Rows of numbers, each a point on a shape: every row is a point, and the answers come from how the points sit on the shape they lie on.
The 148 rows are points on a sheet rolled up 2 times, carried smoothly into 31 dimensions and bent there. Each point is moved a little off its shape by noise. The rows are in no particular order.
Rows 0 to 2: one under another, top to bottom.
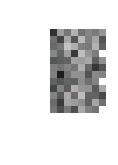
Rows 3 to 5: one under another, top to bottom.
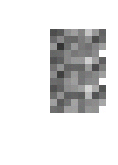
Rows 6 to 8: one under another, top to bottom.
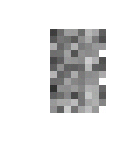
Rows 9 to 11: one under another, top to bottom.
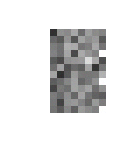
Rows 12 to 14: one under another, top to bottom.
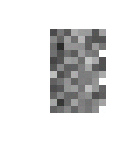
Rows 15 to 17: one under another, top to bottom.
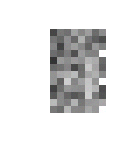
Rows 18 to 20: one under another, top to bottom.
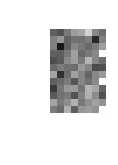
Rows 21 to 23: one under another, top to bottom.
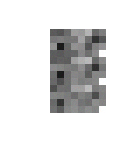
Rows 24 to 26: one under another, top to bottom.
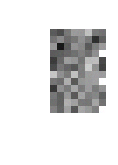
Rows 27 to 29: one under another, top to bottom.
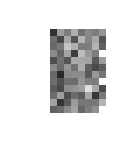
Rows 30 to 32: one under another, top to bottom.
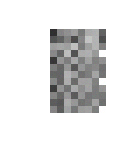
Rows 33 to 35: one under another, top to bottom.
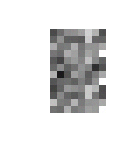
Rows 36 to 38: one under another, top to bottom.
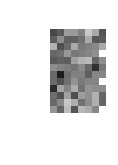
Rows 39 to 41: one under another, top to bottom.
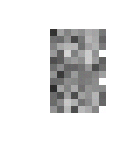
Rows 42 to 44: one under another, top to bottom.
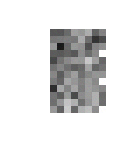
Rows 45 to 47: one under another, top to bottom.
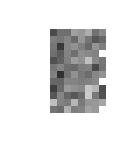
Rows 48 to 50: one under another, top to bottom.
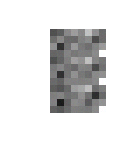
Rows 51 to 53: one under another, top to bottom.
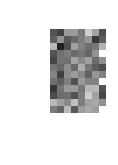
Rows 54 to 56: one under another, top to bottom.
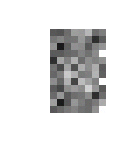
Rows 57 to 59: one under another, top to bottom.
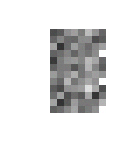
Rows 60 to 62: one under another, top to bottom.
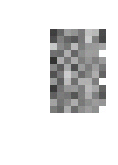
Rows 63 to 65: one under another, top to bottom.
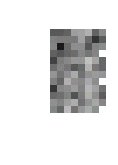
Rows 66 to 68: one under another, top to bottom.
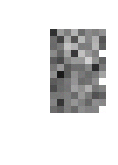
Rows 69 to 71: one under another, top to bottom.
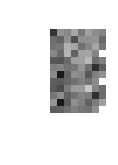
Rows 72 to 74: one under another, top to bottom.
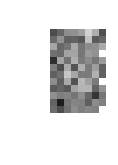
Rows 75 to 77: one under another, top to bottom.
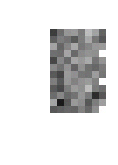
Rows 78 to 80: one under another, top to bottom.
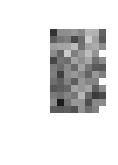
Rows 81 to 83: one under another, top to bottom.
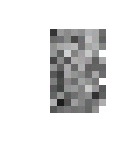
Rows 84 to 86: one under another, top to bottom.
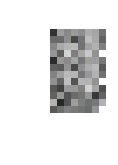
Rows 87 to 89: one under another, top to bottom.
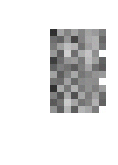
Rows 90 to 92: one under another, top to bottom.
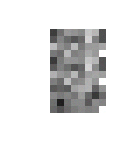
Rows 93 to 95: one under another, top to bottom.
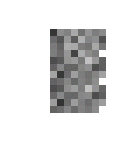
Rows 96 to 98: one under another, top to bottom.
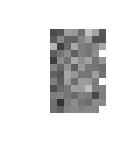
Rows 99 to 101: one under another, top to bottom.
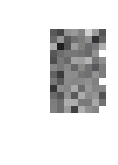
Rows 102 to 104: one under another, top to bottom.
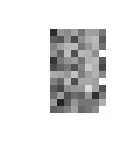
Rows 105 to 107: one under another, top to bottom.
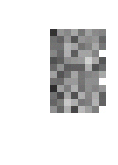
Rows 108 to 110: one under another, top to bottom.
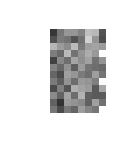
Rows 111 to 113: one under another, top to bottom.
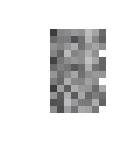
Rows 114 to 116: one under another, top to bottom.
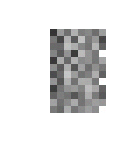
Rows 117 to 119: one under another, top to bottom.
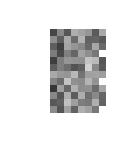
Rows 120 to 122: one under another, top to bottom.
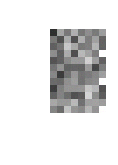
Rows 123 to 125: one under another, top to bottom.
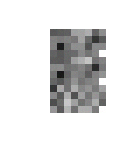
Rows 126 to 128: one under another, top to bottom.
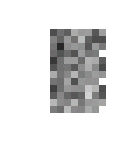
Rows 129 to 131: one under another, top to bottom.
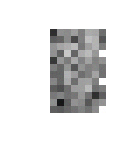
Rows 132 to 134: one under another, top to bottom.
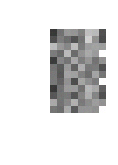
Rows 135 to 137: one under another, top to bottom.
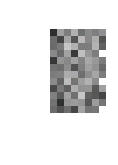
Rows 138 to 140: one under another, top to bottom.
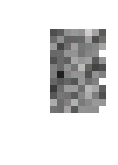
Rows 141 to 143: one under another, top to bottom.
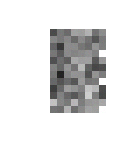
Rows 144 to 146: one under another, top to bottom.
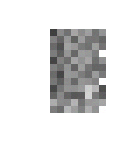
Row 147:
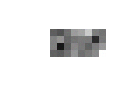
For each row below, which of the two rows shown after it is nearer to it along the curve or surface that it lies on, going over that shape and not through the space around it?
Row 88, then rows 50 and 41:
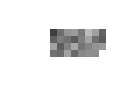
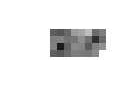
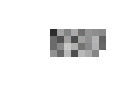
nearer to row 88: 41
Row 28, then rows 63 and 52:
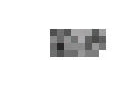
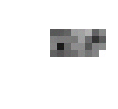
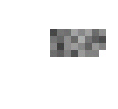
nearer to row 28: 63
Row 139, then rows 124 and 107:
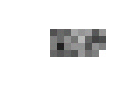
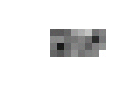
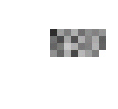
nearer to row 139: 124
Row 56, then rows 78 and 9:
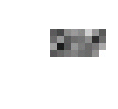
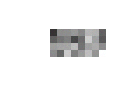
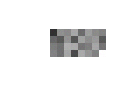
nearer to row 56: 78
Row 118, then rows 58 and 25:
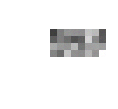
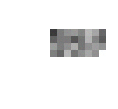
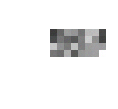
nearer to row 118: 25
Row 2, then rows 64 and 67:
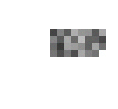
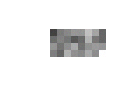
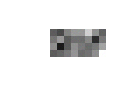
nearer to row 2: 67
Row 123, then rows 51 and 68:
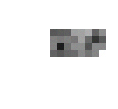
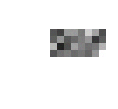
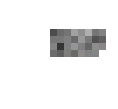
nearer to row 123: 51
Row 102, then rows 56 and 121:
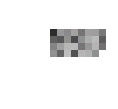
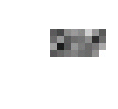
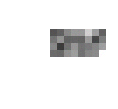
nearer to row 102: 121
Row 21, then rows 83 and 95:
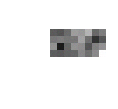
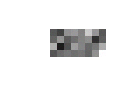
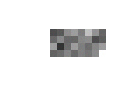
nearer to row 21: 83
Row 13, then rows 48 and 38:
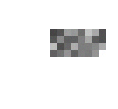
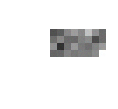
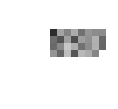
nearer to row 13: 48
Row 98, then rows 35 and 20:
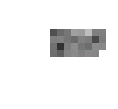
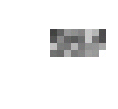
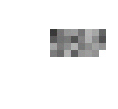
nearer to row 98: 35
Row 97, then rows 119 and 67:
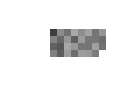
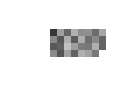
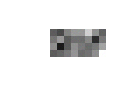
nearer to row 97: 119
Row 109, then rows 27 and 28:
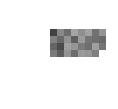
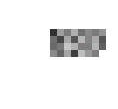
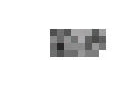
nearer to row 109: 27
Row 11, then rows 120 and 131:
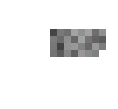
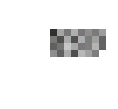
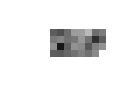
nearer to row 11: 120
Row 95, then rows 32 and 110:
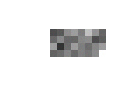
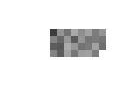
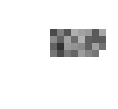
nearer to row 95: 32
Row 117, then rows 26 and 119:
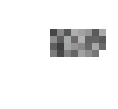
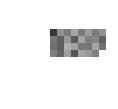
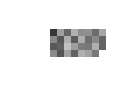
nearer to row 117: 119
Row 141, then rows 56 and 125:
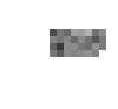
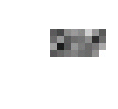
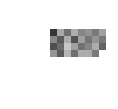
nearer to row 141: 125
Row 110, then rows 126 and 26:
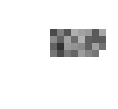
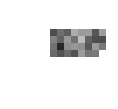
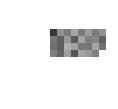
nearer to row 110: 126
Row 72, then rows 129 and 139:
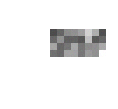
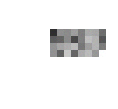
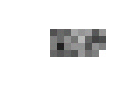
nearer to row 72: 129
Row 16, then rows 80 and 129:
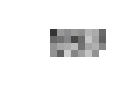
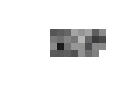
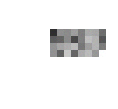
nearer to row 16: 129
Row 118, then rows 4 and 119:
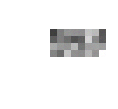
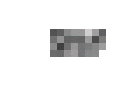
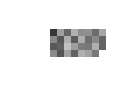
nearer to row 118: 4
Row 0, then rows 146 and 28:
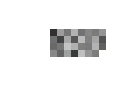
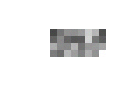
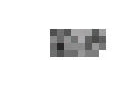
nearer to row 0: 28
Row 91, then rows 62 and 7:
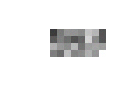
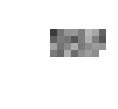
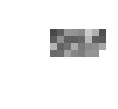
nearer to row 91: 7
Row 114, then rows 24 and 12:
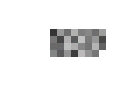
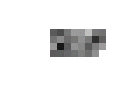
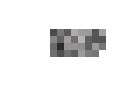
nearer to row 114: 12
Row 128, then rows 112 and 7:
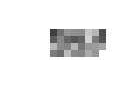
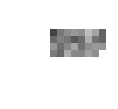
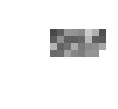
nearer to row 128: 7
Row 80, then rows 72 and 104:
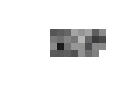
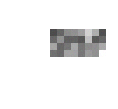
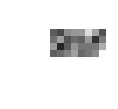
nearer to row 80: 104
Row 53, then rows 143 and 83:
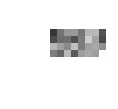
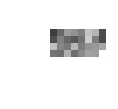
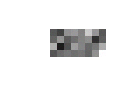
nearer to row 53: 143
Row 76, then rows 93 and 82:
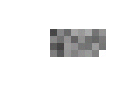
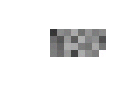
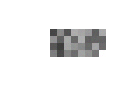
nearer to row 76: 93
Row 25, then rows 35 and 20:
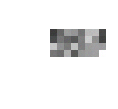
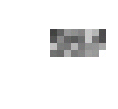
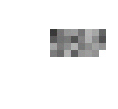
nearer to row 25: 35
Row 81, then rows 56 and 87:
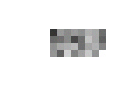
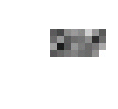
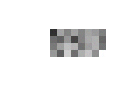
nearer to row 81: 87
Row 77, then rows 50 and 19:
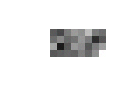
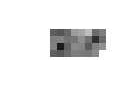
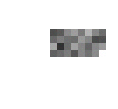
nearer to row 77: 50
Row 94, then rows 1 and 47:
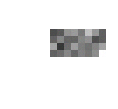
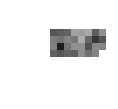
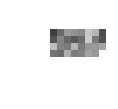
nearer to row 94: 47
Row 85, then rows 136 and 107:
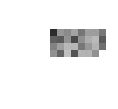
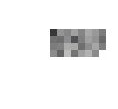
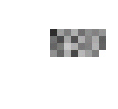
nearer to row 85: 107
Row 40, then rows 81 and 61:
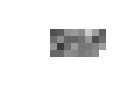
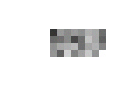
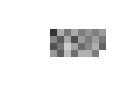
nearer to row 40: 81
